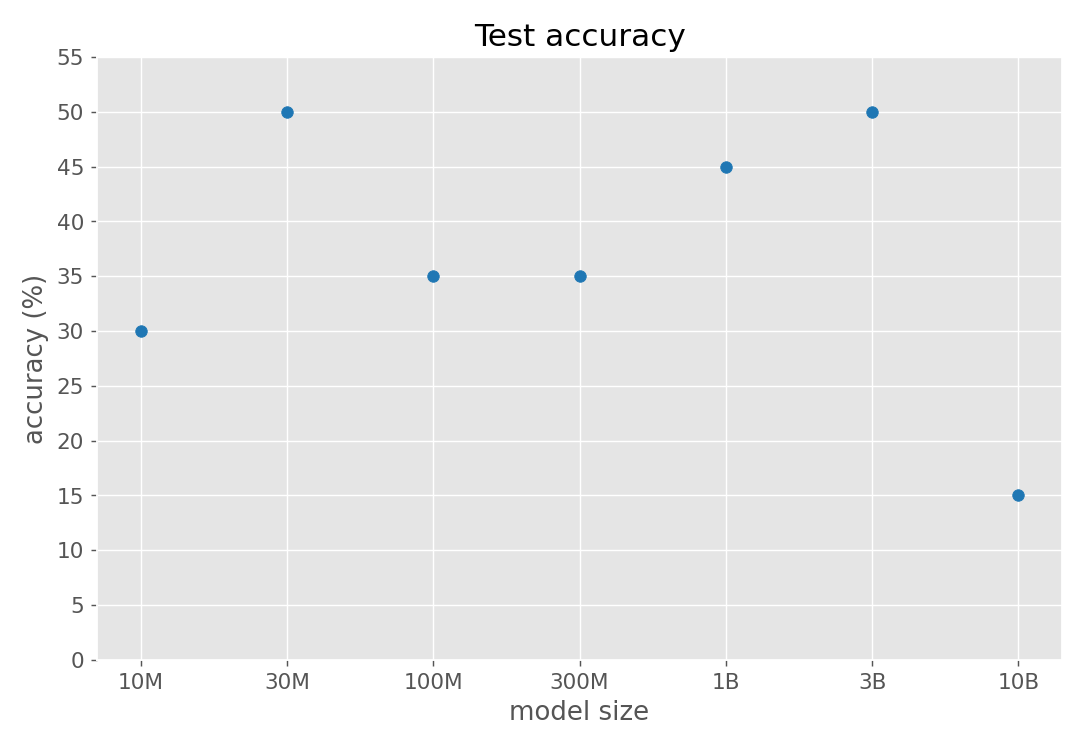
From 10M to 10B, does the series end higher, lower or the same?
lower
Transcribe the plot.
Title: Test accuracy
x-axis: model size, ticks 10M 30M 100M 300M 1B 3B 10B
y-axis: accuracy (%), ticks 0 5 10 15 20 25 30 35 40 45 50 55
Values:
30 50 35 35 45 50 15
